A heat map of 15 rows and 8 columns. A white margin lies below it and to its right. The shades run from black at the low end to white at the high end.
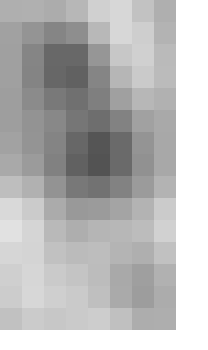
No regular stripes run through it. The bottom middle is the smoothest part. The centre is the ninth with the lowest average. The ninth with the highest average is the bottom left. The top middle is the roughest part.
